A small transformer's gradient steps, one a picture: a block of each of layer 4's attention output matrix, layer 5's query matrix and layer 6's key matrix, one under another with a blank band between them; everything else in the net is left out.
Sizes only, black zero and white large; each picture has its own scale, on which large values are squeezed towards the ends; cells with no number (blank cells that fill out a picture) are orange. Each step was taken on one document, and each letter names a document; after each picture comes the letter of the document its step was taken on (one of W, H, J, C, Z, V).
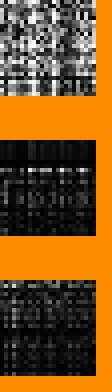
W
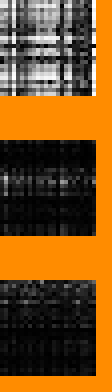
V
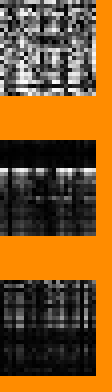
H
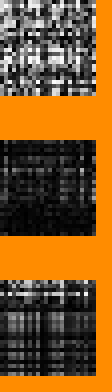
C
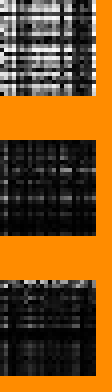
V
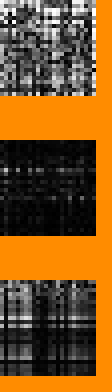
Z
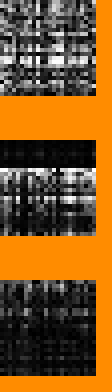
C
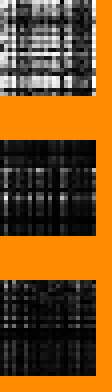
V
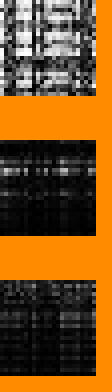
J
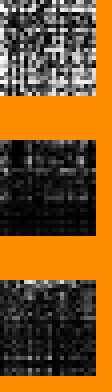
Z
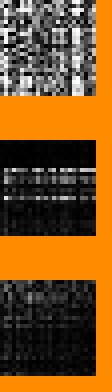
Z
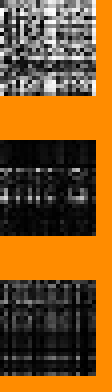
Z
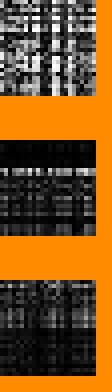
H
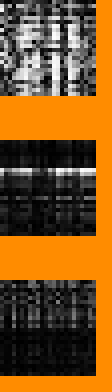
H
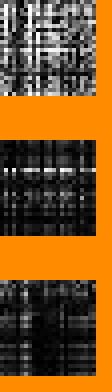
C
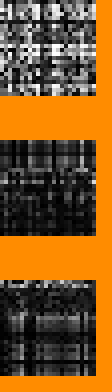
C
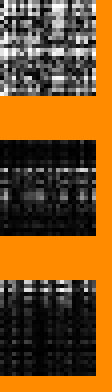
C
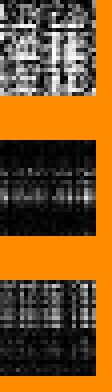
H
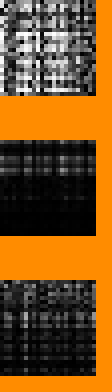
J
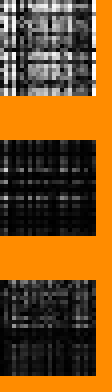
V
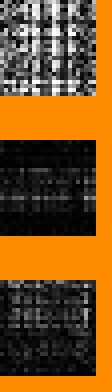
H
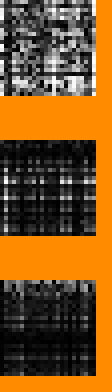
Z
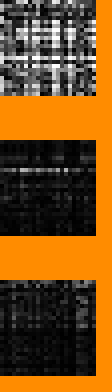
H
